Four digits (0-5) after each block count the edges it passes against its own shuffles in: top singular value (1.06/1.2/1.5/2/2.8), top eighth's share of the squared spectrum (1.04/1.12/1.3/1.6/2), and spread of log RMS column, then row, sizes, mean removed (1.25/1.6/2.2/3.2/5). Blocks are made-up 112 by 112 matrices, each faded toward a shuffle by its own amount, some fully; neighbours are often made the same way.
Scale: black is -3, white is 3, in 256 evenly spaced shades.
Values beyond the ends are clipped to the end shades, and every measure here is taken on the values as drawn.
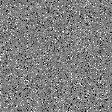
1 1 2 0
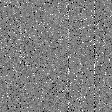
2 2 2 0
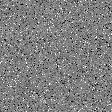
0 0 0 0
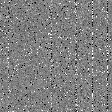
2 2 2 0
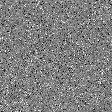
0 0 0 0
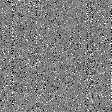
2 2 2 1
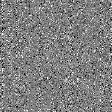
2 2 3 0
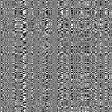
5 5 5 4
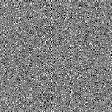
4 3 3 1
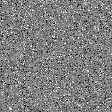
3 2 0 0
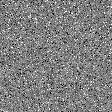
1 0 0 0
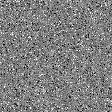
2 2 0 0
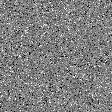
0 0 0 0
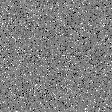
2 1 0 0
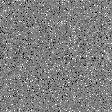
3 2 0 1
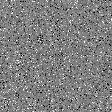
3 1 0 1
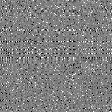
5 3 2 3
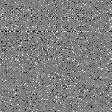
4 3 1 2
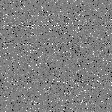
3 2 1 1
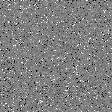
3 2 1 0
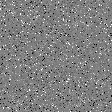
0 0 0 0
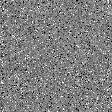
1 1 1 0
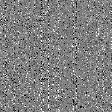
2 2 3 0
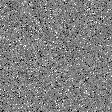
0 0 0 0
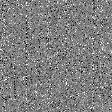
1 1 2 0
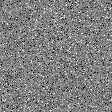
0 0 0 0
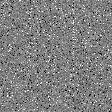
1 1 1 0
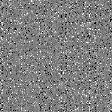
4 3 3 2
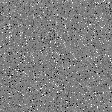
2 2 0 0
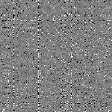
4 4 3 2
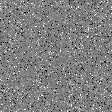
2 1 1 0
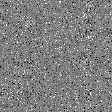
3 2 1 0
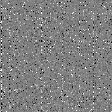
4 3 2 1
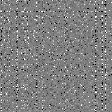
4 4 3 2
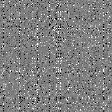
4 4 3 2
